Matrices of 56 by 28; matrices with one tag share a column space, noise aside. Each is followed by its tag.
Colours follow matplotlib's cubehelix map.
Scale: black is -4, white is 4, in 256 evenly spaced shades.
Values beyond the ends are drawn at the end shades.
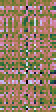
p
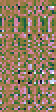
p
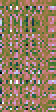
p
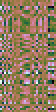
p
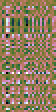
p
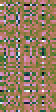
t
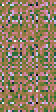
t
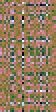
t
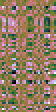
p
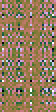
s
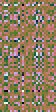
t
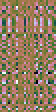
p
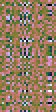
t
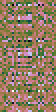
t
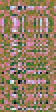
p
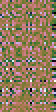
s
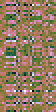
t
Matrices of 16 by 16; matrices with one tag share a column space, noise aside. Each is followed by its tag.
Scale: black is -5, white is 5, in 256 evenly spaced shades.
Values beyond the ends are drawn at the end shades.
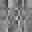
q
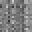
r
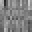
q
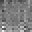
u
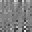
u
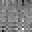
u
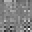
u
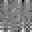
u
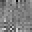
u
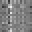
r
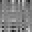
u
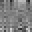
u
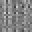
r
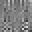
u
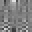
u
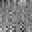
u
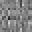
q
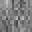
q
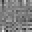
u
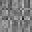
q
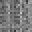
r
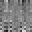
u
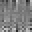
u
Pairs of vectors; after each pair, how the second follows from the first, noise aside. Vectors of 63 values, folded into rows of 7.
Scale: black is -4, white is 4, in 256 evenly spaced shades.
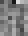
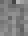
shrunk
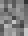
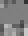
partly zeroed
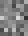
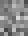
sign-scrambled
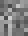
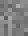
shrunk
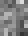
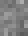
shrunk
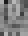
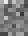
sign-scrambled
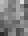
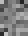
sign-scrambled
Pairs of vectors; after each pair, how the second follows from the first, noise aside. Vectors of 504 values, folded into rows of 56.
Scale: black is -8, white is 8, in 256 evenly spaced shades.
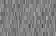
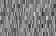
scaled up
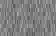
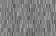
copied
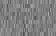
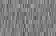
copied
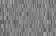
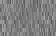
sign-scrambled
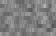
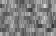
scaled up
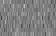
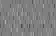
partly zeroed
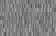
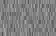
sign-scrambled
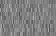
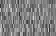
scaled up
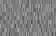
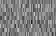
scaled up
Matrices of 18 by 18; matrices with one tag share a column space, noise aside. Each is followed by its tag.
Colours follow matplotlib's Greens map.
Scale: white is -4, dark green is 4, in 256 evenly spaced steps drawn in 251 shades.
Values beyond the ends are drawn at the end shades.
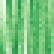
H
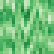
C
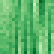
H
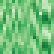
C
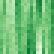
H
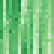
H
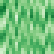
C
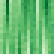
H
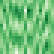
C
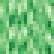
C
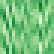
C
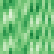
C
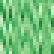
C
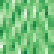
C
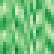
C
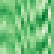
C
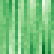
H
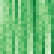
H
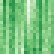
H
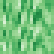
C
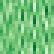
C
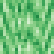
C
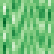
C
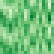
C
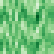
C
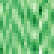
C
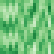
C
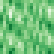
C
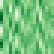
C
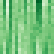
H
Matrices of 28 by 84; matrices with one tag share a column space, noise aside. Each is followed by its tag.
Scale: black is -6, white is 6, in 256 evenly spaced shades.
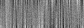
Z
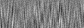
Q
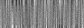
Z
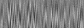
Q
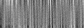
Z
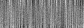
Z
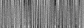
Z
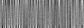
Z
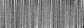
Z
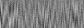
Q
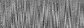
Q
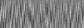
Q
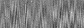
Q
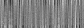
Z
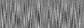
Q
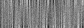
Z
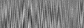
Q
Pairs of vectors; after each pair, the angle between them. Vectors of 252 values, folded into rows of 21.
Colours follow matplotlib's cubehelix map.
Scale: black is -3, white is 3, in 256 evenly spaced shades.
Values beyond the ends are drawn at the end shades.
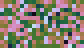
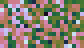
partly aligned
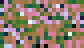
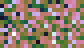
partly aligned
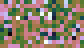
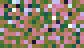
partly opposed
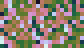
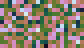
partly opposed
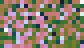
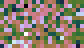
partly aligned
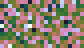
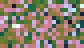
orthogonal
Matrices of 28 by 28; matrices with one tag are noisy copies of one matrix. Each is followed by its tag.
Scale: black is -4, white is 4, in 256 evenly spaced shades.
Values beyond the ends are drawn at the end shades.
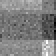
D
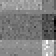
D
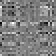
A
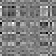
A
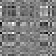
A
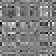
A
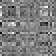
A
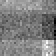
D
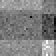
D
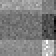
D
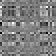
A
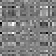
A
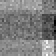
D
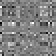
A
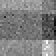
D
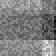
D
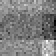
D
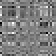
A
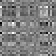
A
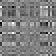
A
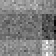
D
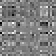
A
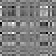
A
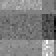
D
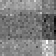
D
